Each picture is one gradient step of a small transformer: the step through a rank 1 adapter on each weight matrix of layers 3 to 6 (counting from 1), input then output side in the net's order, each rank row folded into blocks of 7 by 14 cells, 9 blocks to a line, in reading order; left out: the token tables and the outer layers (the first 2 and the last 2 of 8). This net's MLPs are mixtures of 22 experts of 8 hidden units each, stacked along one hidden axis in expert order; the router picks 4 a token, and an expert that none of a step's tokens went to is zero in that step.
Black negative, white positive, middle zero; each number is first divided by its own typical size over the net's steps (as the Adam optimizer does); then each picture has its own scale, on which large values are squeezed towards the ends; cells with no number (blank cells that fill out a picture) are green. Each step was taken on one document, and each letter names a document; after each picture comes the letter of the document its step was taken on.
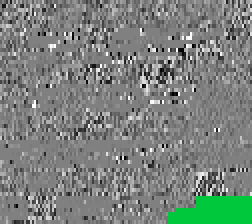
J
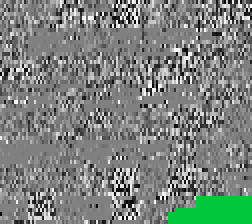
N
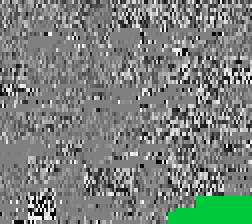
N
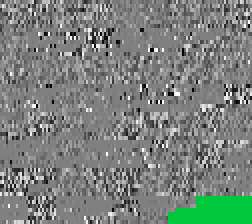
J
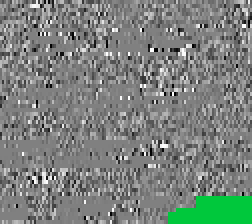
J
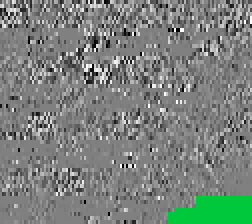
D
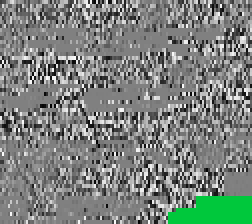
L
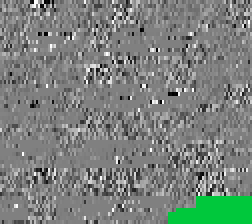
J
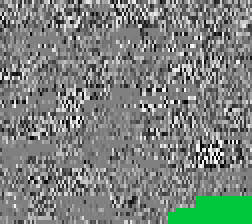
N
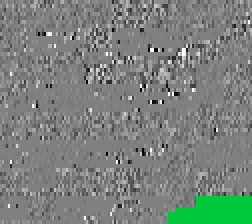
J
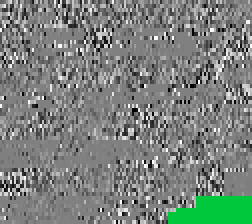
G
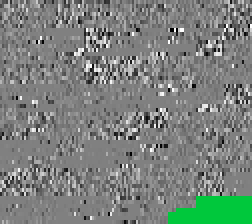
D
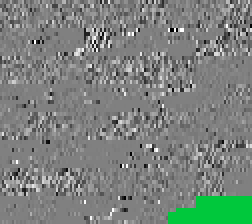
D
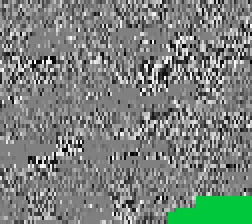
N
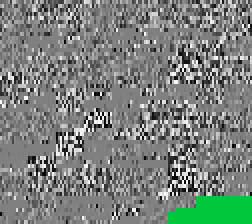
N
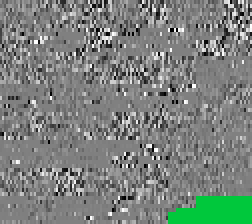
D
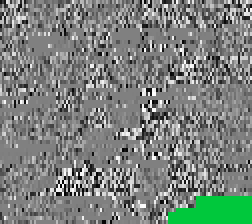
N
